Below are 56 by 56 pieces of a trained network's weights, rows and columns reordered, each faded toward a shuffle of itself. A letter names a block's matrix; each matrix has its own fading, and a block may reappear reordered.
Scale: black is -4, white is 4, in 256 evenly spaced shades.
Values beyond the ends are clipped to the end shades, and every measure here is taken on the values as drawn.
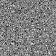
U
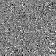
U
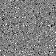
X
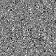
U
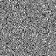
U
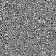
U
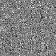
U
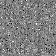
X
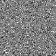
U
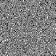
U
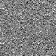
U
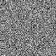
U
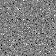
X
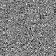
U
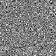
U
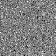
U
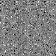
X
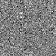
U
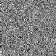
U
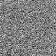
U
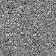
U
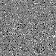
X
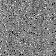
X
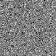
U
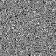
U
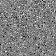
X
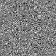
U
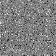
X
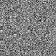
U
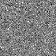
U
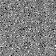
X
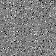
X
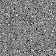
X
